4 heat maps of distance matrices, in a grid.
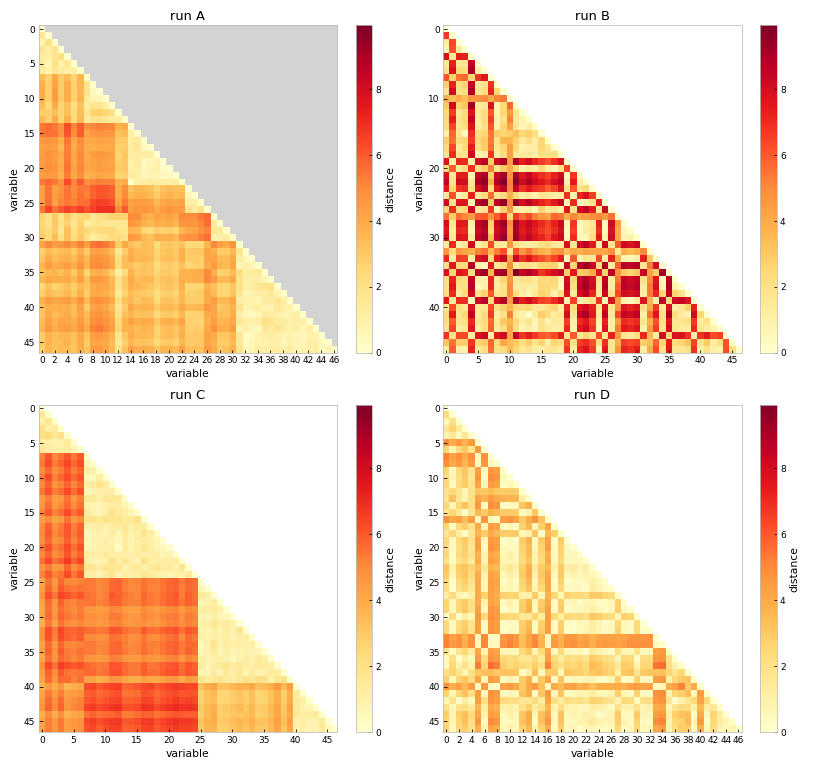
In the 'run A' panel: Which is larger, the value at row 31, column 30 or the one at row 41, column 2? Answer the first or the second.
the first
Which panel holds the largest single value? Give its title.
run B
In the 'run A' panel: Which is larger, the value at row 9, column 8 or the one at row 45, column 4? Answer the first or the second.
the second
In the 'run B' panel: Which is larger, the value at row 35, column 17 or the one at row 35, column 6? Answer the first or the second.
the second
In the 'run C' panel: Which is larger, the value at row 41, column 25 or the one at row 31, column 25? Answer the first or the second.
the first
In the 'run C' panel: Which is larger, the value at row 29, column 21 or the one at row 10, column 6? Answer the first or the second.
the second
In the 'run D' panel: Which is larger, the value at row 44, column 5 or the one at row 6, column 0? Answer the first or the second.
the first
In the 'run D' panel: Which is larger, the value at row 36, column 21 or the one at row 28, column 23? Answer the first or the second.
the first
